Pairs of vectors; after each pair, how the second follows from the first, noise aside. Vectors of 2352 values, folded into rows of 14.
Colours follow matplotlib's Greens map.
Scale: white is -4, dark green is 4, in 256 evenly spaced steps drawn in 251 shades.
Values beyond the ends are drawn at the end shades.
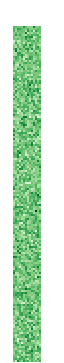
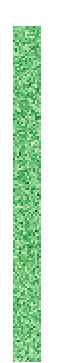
sign-scrambled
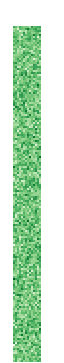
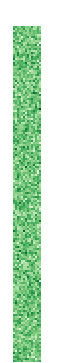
reversed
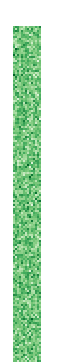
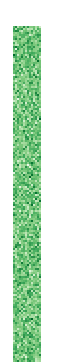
sign-scrambled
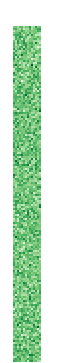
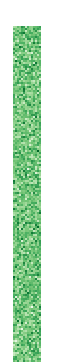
reversed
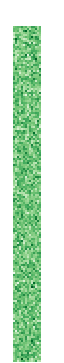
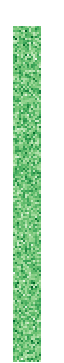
sign-scrambled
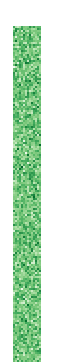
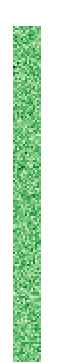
sign-scrambled
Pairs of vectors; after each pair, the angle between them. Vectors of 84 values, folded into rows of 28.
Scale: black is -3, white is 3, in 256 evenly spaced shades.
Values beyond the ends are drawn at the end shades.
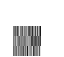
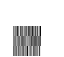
nearly parallel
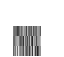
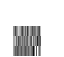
partly opposed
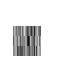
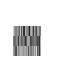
partly opposed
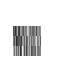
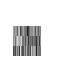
nearly opposite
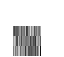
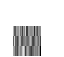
partly aligned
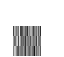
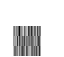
partly opposed
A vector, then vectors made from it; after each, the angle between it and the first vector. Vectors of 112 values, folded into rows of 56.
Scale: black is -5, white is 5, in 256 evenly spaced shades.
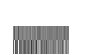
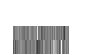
orthogonal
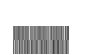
partly aligned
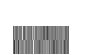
partly opposed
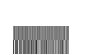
nearly parallel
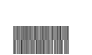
orthogonal
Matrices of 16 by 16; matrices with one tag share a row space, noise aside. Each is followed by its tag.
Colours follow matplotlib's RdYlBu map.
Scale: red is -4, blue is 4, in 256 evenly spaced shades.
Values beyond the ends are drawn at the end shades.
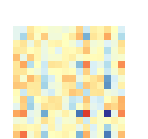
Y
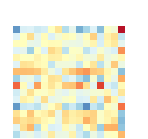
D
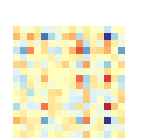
Y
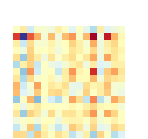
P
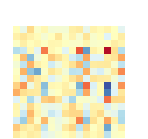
Y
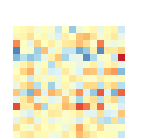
D
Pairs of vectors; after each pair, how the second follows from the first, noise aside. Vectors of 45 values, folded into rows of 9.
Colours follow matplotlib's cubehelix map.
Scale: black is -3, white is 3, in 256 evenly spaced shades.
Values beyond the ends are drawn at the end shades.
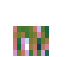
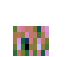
negated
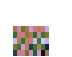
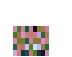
wrapped around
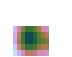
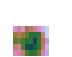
reversed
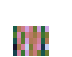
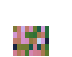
shuffled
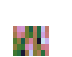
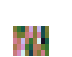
negated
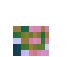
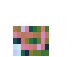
negated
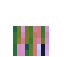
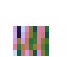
reversed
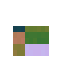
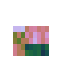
negated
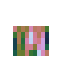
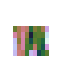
negated
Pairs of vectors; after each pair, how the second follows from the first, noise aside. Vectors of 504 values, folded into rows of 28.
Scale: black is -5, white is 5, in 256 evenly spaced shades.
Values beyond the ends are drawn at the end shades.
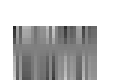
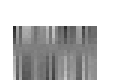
copied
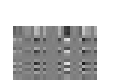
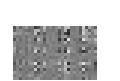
sign-scrambled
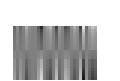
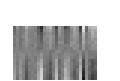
copied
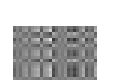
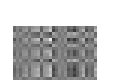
copied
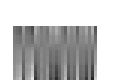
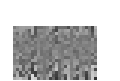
sign-scrambled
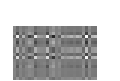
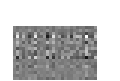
sign-scrambled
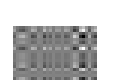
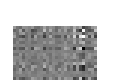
sign-scrambled
